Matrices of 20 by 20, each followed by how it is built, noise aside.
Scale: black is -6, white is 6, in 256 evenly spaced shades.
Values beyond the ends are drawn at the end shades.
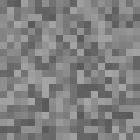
noise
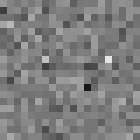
noise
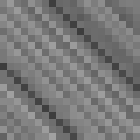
Toeplitz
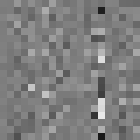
uneven columns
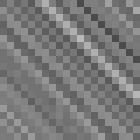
Toeplitz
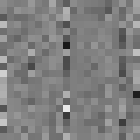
uneven columns
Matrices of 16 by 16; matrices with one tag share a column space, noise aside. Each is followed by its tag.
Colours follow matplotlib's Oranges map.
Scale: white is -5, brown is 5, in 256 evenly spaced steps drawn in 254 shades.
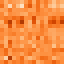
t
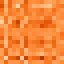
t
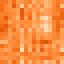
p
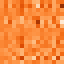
t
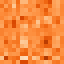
t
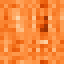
p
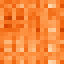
p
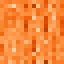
p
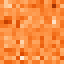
t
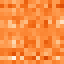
t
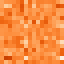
t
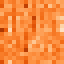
p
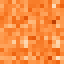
t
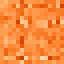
t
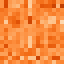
t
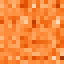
t
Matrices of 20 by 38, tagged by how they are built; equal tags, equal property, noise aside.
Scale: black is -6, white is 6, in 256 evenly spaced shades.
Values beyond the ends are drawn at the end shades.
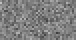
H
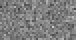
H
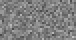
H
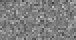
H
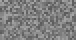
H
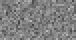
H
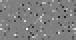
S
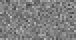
H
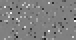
S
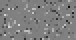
S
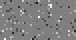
S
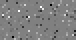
S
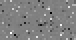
S
